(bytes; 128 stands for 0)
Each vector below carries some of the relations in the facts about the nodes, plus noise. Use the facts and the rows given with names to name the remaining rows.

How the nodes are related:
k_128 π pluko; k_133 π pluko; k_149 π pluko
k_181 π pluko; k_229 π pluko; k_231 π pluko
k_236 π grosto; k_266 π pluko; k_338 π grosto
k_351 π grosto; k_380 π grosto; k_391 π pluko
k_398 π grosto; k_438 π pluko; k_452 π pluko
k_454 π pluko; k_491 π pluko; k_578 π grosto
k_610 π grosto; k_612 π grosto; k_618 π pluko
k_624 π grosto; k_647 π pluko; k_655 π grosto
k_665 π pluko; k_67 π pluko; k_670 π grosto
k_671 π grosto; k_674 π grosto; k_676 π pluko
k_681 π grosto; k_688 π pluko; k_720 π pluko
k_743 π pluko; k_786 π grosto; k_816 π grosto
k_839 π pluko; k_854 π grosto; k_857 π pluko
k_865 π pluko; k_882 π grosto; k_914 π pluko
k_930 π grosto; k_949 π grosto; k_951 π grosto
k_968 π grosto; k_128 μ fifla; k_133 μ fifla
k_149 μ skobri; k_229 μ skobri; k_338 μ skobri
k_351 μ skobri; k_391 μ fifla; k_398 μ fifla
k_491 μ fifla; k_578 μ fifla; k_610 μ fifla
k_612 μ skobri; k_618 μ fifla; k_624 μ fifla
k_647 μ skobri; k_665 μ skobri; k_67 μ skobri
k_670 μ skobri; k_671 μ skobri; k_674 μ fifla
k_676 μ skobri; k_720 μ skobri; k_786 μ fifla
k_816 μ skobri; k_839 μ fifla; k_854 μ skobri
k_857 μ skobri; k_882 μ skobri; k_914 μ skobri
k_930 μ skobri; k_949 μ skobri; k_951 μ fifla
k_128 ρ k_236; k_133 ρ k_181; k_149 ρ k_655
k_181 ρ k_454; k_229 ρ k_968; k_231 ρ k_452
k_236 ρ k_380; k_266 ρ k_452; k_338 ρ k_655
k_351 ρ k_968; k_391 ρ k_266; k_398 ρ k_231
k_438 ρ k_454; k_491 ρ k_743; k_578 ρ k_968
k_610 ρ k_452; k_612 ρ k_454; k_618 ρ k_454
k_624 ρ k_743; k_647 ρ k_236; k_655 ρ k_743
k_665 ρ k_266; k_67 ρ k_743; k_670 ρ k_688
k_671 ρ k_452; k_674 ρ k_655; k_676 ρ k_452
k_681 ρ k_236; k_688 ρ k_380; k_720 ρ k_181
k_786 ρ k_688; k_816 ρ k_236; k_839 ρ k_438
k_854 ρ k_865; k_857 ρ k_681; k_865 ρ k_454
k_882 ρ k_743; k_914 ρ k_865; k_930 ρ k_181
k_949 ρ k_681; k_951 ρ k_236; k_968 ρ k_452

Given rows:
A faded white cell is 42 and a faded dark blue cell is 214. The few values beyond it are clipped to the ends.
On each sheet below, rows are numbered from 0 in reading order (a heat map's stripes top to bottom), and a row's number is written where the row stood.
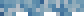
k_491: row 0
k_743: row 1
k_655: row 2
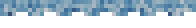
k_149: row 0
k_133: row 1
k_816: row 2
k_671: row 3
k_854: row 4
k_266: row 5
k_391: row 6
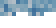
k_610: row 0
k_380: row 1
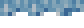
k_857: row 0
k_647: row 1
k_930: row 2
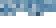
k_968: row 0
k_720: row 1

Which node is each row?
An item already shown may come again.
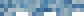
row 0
k_839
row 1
k_670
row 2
k_865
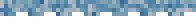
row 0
k_655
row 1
k_743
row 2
k_128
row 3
k_676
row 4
k_454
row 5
k_688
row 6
k_618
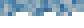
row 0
k_914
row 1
k_854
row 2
k_578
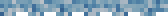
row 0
k_391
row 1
k_951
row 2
k_786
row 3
k_618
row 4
k_398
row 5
k_351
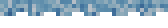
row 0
k_338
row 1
k_229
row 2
k_231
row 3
k_665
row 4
k_452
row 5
k_133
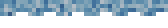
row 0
k_67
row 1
k_351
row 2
k_624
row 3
k_181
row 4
k_882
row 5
k_882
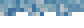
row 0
k_930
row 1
k_398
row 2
k_665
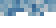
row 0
k_612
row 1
k_674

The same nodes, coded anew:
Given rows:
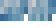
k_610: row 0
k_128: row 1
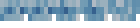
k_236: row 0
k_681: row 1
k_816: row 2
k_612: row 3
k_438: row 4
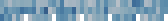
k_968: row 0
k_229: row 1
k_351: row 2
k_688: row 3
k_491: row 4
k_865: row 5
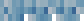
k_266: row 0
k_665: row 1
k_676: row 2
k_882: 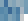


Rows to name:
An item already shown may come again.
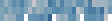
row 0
k_743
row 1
k_391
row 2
k_149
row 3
k_671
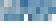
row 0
k_133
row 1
k_655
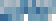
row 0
k_578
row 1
k_670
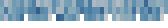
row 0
k_266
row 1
k_854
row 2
k_674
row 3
k_351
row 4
k_688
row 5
k_338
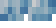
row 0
k_951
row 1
k_133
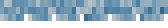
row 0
k_181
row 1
k_720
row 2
k_149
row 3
k_786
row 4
k_914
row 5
k_380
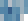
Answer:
k_930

